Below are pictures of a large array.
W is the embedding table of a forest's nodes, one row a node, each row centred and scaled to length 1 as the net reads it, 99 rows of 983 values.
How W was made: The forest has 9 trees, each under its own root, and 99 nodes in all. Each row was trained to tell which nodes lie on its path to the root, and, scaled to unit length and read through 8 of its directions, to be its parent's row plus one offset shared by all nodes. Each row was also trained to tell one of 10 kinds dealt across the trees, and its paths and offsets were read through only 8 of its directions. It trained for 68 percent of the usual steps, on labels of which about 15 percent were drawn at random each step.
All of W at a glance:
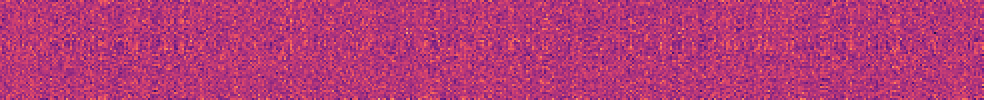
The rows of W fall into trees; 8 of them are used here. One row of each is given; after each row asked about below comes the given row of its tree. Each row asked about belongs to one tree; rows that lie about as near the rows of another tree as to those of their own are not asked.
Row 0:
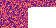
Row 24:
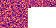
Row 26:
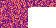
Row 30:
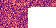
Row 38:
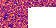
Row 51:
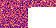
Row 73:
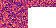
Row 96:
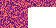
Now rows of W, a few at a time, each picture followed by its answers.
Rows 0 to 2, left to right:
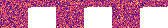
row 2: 24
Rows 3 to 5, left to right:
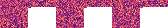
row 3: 38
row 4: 0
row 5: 24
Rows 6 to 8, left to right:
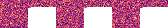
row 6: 51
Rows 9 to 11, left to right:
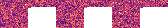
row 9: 0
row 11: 38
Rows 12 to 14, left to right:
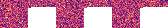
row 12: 24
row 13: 51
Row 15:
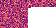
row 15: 30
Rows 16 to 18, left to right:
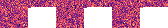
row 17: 38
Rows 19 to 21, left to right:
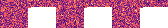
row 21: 26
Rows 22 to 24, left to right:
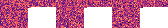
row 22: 26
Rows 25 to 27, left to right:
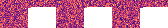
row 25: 73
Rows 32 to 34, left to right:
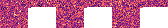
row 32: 38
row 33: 51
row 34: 24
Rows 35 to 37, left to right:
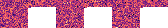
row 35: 0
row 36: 96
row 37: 30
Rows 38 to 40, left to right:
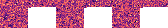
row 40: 24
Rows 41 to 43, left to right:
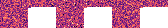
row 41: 30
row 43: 96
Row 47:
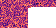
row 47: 0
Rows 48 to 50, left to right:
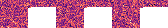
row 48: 0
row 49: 0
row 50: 26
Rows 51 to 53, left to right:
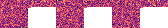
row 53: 0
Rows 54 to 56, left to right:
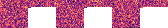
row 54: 51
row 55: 51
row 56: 24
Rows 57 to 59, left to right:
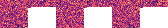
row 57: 24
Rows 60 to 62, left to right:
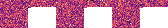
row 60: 51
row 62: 38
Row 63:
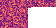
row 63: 26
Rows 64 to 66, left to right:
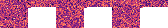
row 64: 73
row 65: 51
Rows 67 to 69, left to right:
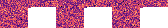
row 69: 0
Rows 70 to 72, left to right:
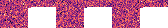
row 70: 96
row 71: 38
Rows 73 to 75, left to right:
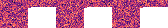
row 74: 96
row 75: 38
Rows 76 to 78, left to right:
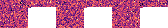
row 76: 51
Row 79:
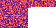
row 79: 24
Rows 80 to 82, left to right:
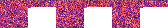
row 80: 26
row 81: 24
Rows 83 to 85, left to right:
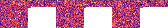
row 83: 26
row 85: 38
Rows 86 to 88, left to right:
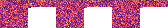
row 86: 51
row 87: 96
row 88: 24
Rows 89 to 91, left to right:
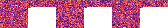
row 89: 73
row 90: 26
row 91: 26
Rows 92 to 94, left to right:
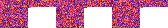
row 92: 51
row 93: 38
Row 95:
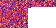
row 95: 38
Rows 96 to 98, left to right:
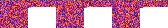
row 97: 26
